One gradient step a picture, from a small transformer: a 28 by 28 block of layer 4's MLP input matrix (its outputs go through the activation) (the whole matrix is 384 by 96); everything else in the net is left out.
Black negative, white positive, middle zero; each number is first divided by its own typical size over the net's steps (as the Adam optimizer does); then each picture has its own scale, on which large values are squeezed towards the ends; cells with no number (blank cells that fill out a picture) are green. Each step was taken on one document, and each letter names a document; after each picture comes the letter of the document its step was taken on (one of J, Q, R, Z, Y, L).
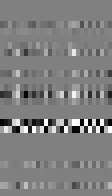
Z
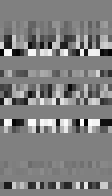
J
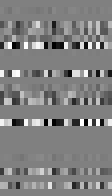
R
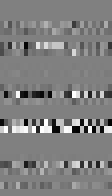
Z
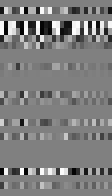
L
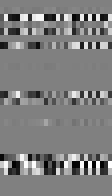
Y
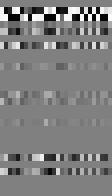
Y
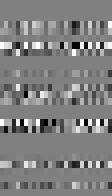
Z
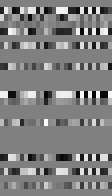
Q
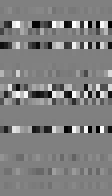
R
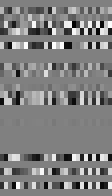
R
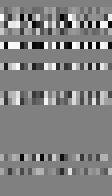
Y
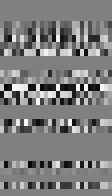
J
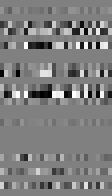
R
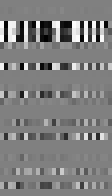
L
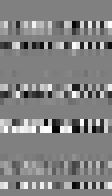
Z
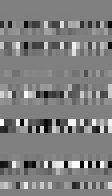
Z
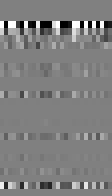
L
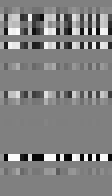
Y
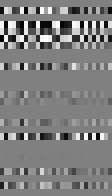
L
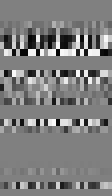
J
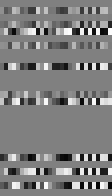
Q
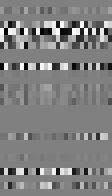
L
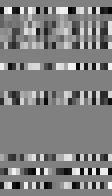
Q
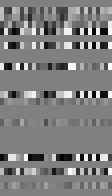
Q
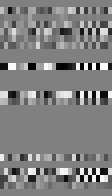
Q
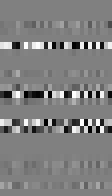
Z
